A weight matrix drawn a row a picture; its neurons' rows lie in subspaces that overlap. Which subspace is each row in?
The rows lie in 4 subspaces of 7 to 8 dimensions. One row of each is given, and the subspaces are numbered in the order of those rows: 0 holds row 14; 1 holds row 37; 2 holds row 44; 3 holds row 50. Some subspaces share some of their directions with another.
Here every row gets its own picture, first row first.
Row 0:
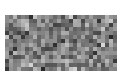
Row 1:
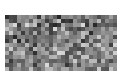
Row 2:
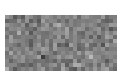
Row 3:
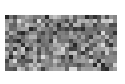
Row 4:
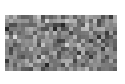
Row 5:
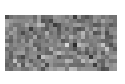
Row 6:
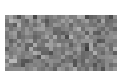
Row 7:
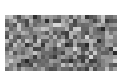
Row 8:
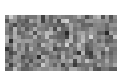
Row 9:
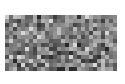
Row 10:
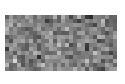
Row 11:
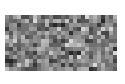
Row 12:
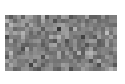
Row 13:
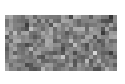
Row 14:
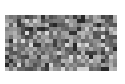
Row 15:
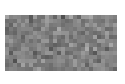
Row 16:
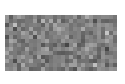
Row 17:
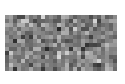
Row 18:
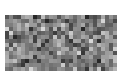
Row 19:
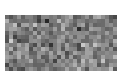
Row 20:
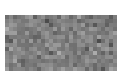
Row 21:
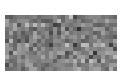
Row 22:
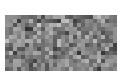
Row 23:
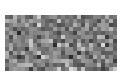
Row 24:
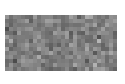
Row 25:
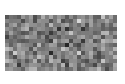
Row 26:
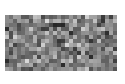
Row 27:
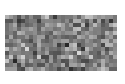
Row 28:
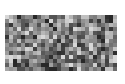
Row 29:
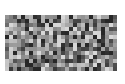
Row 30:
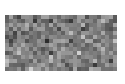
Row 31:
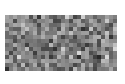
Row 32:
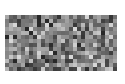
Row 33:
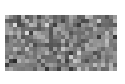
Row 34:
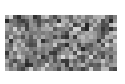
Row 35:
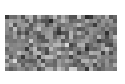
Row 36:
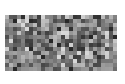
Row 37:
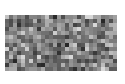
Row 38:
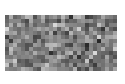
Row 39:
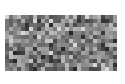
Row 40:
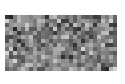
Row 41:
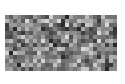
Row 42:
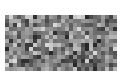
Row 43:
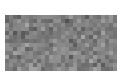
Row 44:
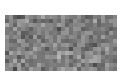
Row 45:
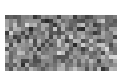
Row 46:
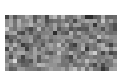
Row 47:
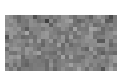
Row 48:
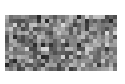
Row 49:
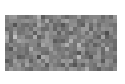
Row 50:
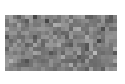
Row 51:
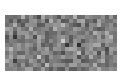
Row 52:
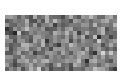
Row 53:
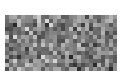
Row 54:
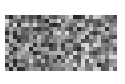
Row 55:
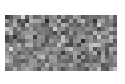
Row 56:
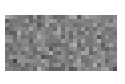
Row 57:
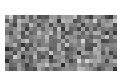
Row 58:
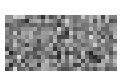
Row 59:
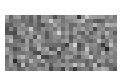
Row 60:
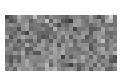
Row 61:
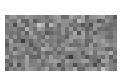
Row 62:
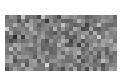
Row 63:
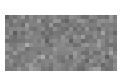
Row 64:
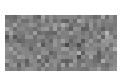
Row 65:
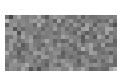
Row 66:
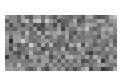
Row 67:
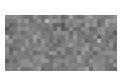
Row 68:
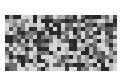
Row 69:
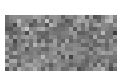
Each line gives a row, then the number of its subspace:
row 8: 2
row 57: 1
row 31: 2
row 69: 0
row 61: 0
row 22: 3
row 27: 1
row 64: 1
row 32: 0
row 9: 2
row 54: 0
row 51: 2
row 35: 0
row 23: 2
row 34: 1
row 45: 3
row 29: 0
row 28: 3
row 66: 0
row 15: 2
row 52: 1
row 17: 2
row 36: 2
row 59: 0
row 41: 1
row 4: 3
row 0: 2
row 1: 3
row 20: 3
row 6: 3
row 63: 2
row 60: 3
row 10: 1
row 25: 1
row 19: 0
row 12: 2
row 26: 3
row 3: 1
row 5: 0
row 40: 1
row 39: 1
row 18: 3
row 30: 1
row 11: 3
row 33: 0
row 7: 3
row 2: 2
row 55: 2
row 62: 2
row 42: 3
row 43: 2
